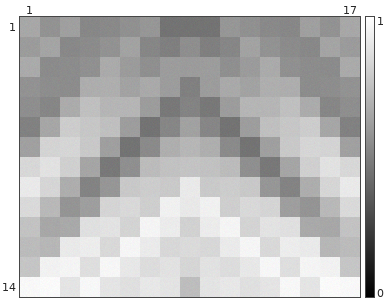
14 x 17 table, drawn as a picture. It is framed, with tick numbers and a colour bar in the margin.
It is mirror symmetric from left to right. The ninth with the lowest average is the top middle. The field climbs toward the bottom. The values spread evenly over their range. Overall the values sit about 70% of the way up the scale.
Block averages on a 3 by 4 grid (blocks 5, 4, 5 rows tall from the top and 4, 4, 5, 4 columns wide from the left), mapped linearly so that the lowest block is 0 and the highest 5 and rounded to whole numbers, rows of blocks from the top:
0000 | 3113 | 4554
